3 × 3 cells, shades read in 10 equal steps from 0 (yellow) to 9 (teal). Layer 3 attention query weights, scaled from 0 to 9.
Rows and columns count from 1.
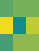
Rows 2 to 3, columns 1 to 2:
0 9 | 7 4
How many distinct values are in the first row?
2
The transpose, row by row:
6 0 7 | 5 9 4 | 5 2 4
